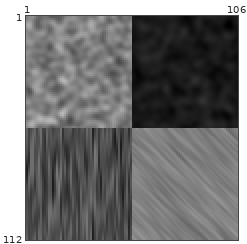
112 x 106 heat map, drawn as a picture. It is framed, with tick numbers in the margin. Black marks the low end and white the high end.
It is made of 2 by 2 panels. Panel 1,1: middling, blotchy. Panel 1,2: very low, blotchy, faint in contrast. Panel 2,1: low, streaked downward. Panel 2,2: middling, slanting down to the right, faint in contrast.
